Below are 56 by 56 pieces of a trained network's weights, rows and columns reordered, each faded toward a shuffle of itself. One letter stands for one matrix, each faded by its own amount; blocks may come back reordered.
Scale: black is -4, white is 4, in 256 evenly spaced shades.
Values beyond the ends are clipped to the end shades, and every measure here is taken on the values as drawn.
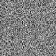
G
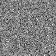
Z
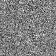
Z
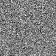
Z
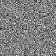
G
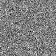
Z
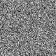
Z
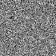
Z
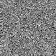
Z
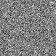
Z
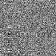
G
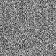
G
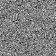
Z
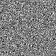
Z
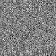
G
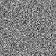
G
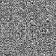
G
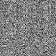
G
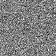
Z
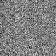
G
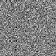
G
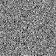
Z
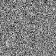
Z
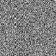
G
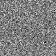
Z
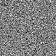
Z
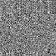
G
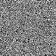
Z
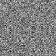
G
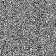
Z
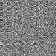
G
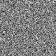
Z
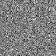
G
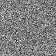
Z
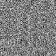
G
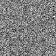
G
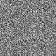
G
